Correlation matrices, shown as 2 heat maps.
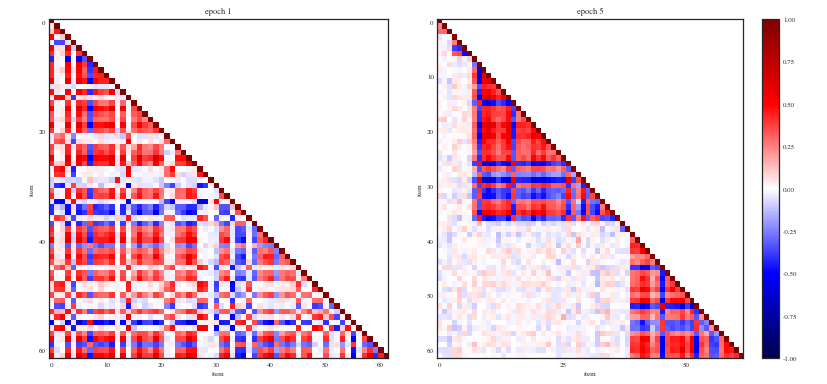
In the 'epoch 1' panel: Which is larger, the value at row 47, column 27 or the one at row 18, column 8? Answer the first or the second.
the second
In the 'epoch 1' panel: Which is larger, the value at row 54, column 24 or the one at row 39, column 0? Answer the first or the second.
the second
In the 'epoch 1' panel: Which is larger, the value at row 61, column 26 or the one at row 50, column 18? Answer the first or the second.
the first
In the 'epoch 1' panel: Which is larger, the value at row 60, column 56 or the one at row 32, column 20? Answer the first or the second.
the second
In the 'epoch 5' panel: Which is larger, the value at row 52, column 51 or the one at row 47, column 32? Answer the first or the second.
the second
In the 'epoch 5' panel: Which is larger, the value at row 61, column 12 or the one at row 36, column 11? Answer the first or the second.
the first
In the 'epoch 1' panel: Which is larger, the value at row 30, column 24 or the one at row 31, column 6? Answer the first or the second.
the second
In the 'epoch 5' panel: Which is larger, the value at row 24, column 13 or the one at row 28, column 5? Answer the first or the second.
the first
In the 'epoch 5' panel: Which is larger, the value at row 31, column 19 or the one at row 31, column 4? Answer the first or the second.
the second
